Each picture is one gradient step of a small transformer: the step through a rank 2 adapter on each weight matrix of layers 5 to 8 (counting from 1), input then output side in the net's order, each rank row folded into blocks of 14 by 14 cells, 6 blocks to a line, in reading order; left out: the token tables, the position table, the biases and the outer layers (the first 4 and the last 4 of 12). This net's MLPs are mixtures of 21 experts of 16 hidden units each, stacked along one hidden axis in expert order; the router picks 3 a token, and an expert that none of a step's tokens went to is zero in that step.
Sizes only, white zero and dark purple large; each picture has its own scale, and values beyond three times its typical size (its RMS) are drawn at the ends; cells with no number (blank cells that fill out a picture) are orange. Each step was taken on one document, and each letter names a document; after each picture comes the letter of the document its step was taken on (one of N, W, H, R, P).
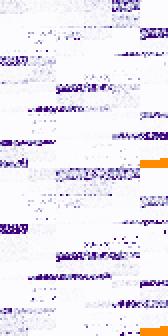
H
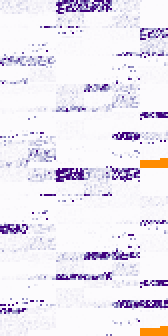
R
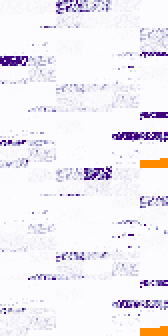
R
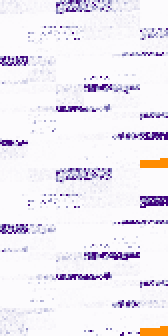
H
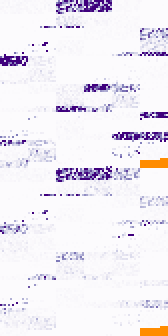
R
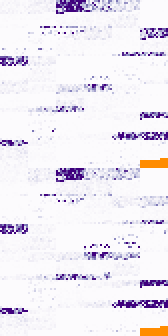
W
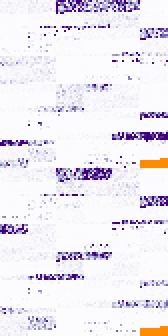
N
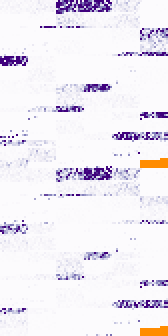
R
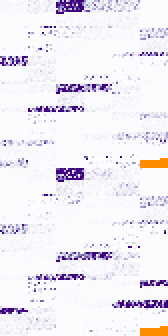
W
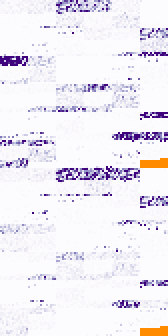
R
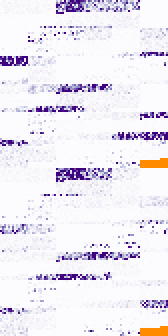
W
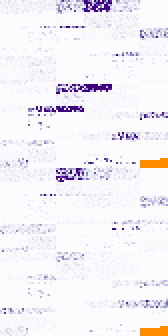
N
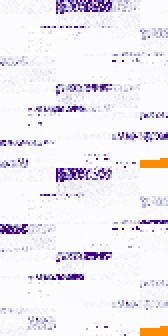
N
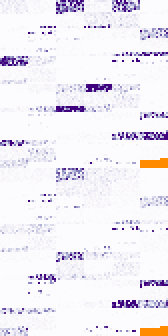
N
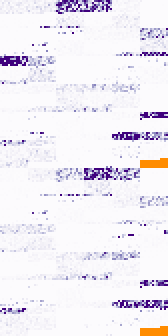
R
